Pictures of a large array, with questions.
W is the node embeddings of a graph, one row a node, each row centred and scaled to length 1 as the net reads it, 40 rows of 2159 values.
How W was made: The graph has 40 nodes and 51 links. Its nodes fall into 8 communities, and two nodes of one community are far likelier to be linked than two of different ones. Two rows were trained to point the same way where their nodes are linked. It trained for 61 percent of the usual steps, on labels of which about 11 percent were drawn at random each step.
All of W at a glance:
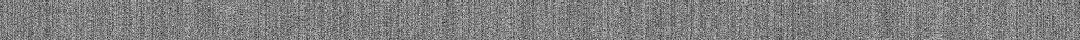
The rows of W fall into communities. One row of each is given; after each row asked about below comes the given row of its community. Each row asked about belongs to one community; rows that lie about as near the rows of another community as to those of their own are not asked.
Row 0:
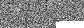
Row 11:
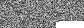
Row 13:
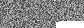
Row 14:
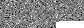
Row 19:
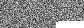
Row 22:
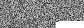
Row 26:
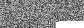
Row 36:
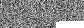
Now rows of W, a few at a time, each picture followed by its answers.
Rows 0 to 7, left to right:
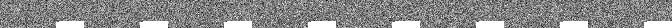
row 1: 0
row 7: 11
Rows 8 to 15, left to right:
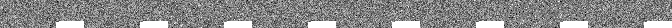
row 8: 13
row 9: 11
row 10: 19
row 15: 0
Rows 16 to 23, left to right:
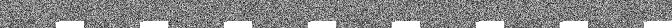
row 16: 22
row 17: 11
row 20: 22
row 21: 13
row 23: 11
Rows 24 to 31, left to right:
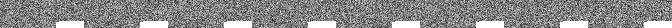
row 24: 13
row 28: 36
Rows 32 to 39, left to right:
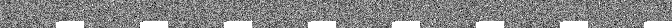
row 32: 26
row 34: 26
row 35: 13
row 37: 36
